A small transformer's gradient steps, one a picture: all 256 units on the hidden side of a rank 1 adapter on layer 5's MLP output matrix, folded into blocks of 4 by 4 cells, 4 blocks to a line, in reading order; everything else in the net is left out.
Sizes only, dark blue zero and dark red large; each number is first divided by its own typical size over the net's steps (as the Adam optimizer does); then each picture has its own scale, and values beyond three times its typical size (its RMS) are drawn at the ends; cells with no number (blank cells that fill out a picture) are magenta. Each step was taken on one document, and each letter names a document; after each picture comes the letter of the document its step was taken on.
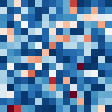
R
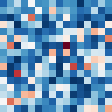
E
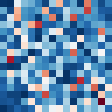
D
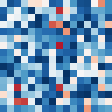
E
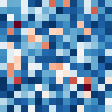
D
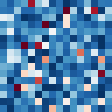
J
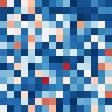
D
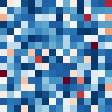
R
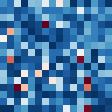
J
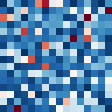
R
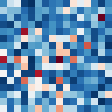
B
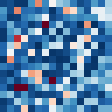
J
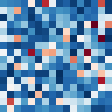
E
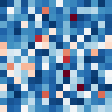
D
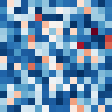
E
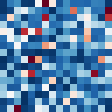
R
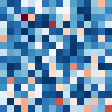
E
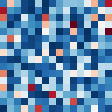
R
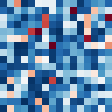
R
